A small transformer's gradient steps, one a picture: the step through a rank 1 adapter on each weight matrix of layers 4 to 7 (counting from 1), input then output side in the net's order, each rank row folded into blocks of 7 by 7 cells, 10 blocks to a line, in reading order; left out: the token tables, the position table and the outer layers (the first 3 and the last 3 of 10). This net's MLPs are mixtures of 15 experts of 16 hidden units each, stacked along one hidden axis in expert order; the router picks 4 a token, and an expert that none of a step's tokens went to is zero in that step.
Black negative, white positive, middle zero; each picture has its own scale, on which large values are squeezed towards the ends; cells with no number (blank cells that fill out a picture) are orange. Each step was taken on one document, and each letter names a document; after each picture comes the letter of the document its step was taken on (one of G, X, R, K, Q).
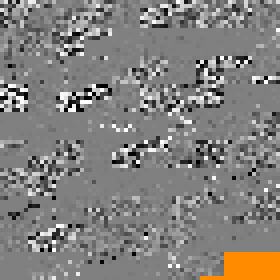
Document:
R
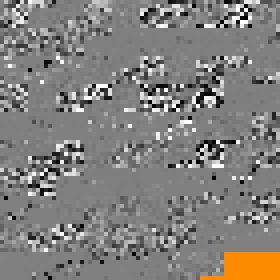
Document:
R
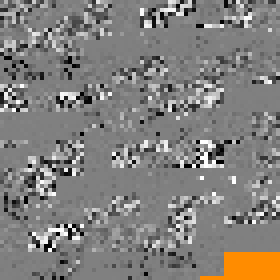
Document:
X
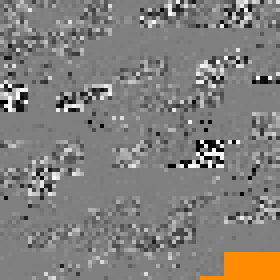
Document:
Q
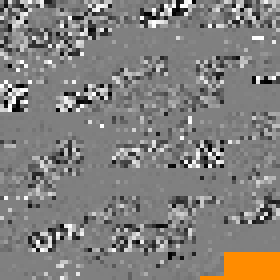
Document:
Q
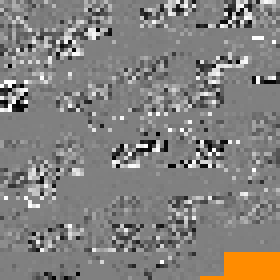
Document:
Q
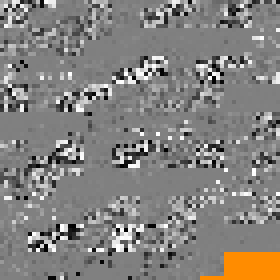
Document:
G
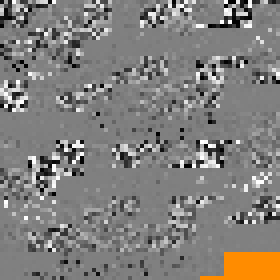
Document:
X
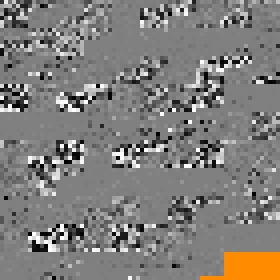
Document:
G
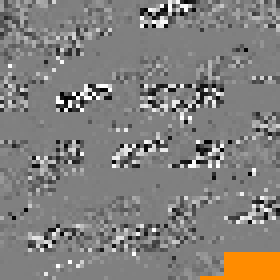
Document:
R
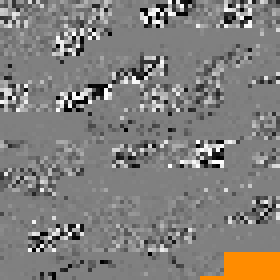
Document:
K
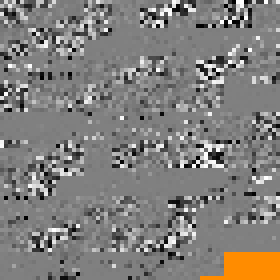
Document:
G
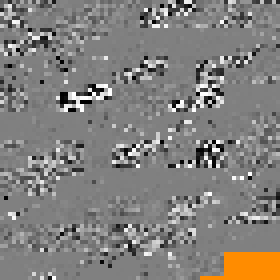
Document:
R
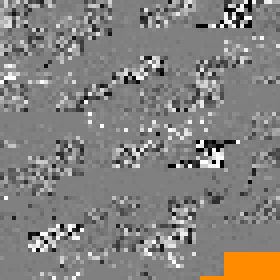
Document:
Q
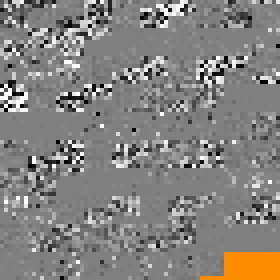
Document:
X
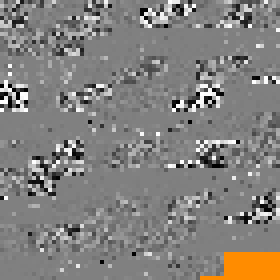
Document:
R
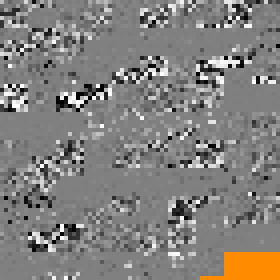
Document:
G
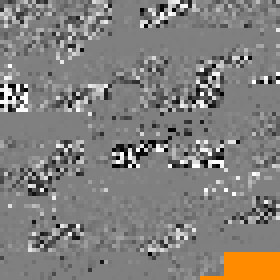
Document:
K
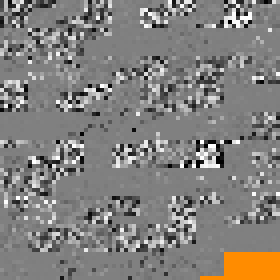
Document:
X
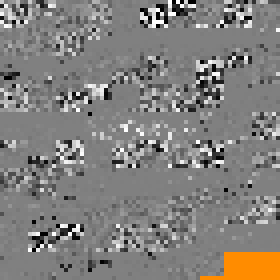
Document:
K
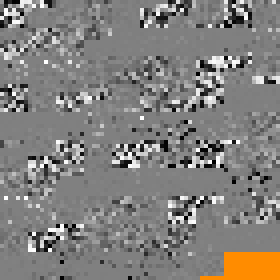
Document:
G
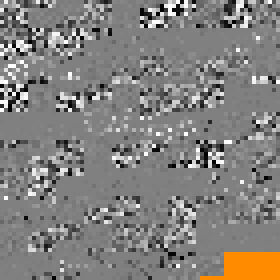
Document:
G
